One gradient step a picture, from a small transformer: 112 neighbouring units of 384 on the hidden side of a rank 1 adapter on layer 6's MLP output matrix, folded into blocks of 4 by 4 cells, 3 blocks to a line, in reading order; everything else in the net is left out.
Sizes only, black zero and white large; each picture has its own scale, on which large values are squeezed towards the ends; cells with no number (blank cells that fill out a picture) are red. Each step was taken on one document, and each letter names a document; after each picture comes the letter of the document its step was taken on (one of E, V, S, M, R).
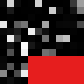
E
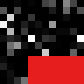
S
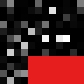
E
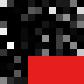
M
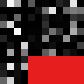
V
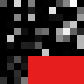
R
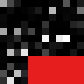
E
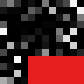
M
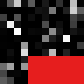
V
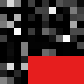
V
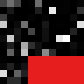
E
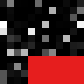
E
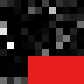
M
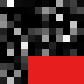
V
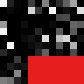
M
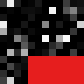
E
